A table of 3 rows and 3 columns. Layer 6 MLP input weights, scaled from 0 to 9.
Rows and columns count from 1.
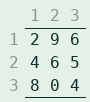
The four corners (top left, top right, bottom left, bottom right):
2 6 8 4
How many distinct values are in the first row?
3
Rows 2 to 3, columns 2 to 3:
6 5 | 0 4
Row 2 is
4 6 5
